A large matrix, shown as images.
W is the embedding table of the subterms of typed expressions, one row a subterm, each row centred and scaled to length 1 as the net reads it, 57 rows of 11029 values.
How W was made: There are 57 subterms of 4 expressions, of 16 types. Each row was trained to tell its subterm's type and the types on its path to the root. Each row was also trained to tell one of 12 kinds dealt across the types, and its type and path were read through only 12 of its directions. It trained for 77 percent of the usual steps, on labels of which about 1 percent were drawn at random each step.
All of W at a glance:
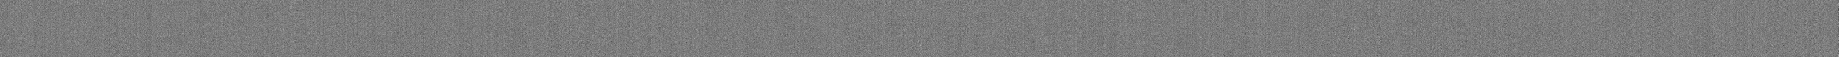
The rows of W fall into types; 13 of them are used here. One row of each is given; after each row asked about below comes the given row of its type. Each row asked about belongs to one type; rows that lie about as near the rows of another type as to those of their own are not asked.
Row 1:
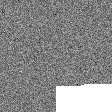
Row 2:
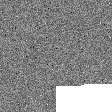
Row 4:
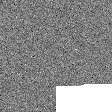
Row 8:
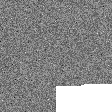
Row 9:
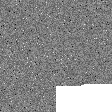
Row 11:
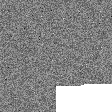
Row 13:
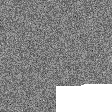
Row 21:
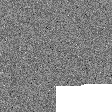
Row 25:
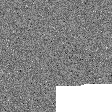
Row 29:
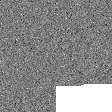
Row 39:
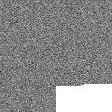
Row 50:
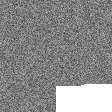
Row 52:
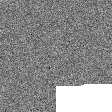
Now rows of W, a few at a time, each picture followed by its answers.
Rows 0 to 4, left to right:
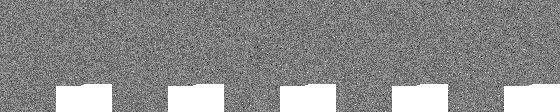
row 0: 50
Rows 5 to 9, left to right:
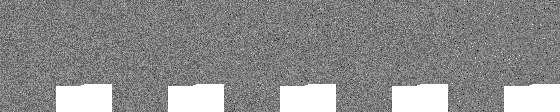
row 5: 11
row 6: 13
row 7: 1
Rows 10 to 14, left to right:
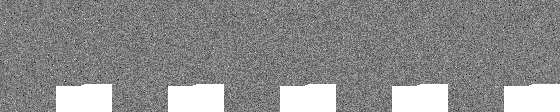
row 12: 50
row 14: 13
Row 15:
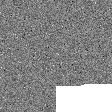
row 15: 13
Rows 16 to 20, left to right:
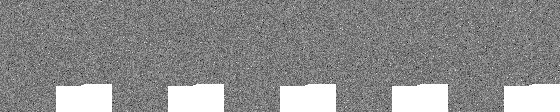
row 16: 29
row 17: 2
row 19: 25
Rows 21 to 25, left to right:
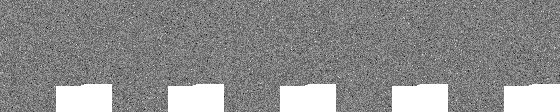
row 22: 11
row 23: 50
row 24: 25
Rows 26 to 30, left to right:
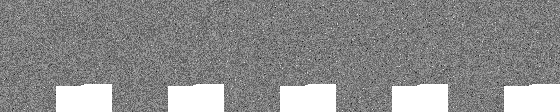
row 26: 2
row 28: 29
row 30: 21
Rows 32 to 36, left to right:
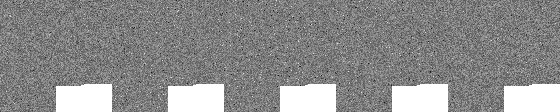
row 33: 25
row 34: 50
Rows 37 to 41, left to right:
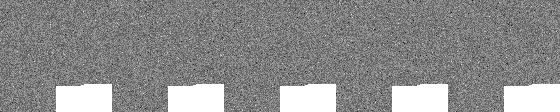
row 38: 8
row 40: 2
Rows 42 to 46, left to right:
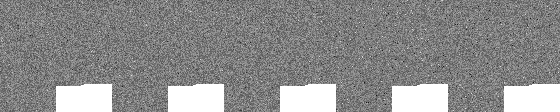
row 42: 39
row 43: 13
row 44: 2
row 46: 25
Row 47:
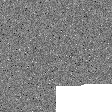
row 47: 29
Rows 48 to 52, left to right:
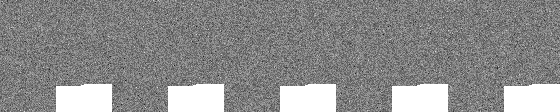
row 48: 1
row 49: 4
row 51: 21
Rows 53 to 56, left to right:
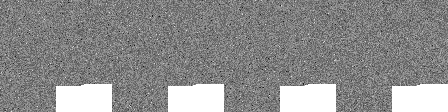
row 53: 29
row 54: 39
